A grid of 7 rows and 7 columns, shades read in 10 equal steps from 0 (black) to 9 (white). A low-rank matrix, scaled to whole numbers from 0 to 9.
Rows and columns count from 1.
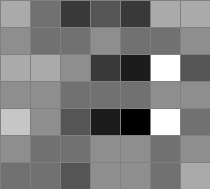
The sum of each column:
38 32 25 25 21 41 34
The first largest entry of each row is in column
1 1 6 1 6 1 7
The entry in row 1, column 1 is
6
